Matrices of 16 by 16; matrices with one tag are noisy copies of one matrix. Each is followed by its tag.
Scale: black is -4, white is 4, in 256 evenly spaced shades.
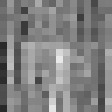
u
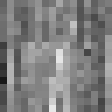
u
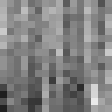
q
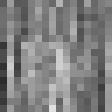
u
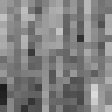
q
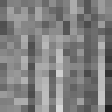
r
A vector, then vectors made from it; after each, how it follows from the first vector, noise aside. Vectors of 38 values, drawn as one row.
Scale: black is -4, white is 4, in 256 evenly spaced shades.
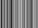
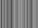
shrunk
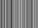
shrunk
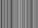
shrunk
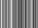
negated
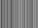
shrunk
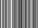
negated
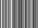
negated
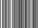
negated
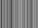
shrunk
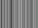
shrunk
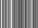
negated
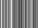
negated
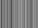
shrunk
